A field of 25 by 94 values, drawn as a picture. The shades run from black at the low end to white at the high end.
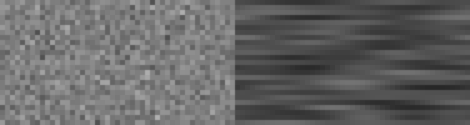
It is made of 1 by 2 panels. Panel 1,1: middling, fine-grained. Panel 1,2: low, streaked across.
